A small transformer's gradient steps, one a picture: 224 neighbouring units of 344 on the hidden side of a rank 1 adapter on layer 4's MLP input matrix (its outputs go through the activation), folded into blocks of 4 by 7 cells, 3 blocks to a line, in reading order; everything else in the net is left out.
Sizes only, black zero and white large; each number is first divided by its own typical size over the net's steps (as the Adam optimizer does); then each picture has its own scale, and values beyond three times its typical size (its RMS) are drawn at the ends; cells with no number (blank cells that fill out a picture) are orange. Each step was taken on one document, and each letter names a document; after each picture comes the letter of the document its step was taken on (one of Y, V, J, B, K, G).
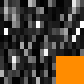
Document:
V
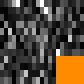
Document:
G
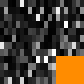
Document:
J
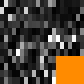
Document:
V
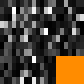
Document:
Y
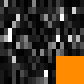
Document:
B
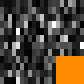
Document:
G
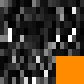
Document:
B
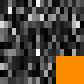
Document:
G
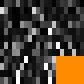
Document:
G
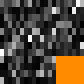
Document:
G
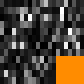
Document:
Y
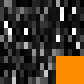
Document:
B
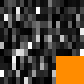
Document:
V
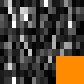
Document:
Y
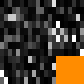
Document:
V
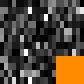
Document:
Y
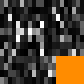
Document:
G
